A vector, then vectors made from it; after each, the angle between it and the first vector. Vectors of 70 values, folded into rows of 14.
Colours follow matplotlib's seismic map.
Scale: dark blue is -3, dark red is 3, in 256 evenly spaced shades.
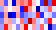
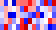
nearly parallel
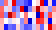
nearly opposite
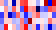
nearly parallel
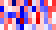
partly aligned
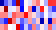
orthogonal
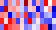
partly aligned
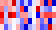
nearly opposite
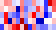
orthogonal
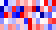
partly aligned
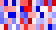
nearly parallel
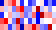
partly opposed
